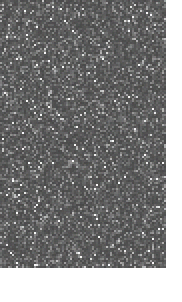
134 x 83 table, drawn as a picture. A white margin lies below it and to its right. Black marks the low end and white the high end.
Grain: fine. Stripes: none. Histogram: skewed, a long tail of high values. Average level on the scale: 40%. Slope: none. Mirror symmetry: none.
